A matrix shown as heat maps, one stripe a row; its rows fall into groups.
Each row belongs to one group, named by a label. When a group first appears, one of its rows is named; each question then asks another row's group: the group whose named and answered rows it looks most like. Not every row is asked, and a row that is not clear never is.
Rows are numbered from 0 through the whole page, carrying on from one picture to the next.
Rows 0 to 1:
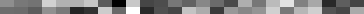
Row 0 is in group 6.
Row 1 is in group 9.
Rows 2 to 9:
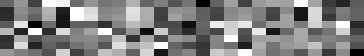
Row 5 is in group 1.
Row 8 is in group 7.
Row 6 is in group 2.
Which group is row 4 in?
6
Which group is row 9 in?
1
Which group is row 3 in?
6
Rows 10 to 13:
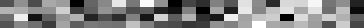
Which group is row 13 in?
1
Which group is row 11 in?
1
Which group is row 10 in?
1
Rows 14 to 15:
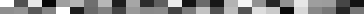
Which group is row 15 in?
9
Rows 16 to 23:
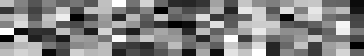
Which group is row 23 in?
2
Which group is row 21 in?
7
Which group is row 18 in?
9
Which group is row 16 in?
1
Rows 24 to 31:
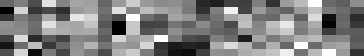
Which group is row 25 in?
7
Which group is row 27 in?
6
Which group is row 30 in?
1
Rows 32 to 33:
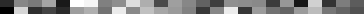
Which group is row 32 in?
6
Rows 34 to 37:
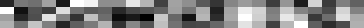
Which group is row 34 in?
6
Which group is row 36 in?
2
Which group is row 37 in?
2
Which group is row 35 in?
2
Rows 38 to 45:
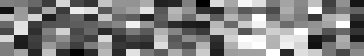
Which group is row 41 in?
1
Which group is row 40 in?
2
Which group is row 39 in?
6
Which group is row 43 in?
2
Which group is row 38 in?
1
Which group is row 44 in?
2
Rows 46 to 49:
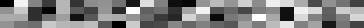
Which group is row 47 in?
9
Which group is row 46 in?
1
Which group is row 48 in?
9
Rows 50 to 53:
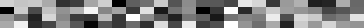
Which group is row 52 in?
9
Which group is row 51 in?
7
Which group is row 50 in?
2
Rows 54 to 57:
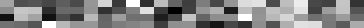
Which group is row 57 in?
6
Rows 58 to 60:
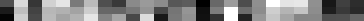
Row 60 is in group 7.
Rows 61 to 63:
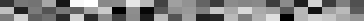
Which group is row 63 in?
9
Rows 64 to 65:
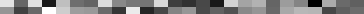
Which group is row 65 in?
6
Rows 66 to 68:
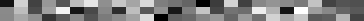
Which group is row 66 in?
7
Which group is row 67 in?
9
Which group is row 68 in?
1
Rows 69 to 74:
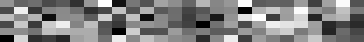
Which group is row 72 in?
7
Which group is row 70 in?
7
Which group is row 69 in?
2
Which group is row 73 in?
6
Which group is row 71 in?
2
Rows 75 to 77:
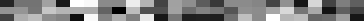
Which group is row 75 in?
6
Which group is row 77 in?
1
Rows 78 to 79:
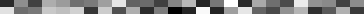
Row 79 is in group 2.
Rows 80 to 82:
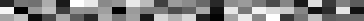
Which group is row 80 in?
6
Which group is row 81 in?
2
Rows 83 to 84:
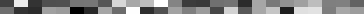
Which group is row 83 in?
7
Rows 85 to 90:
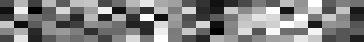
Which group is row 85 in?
6
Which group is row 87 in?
1
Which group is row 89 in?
9
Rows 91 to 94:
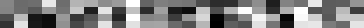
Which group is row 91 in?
6
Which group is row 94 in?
9
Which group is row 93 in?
9
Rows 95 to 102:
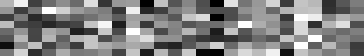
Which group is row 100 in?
6
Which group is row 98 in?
2
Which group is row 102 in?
9
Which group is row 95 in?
9
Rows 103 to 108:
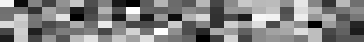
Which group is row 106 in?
2
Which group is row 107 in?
7
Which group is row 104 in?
9
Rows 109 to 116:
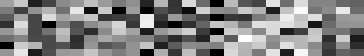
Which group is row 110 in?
2
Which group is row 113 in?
9
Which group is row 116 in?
9
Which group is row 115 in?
1
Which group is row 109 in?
9
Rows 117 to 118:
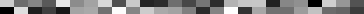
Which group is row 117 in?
2
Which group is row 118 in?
7
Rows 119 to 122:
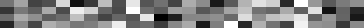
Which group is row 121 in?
1
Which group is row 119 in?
9
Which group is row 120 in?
6
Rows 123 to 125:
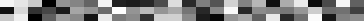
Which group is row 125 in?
9
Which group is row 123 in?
2
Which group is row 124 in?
7
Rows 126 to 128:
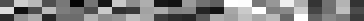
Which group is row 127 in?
2
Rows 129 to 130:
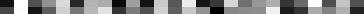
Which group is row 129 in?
9
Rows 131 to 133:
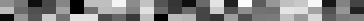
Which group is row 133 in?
6
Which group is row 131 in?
1
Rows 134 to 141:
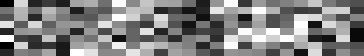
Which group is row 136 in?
7
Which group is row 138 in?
1
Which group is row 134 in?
7
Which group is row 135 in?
1
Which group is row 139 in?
2
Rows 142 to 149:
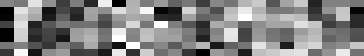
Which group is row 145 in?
7
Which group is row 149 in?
7
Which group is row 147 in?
7
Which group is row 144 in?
1
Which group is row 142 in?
2
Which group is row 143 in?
1
